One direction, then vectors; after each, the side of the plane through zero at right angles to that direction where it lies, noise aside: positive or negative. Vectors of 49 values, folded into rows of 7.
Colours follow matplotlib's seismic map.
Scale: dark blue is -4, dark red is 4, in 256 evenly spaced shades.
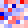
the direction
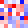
negative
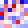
negative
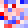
negative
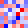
negative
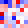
negative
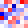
positive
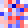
positive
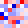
positive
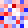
negative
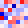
positive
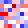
negative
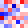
positive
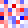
negative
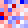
negative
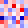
negative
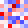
negative
